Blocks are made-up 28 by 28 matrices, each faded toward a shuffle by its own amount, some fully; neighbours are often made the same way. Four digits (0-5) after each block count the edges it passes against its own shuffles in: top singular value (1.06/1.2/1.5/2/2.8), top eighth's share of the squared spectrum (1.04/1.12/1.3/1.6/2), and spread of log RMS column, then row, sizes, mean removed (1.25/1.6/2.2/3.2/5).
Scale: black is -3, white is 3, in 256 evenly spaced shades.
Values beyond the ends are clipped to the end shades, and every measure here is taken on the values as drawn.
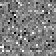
0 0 0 0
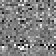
2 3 2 3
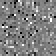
2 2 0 0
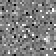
1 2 0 0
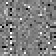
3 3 2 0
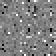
2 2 1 0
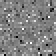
1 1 0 0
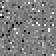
0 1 0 0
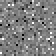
0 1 0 0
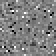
0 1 0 0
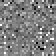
0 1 1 0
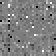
2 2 0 0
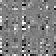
3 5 3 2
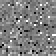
0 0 0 0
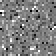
1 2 1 0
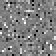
0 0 0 0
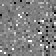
2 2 1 0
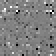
3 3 1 1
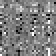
3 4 3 2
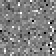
2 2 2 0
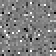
2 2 1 1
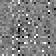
3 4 2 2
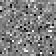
0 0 1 0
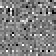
3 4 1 2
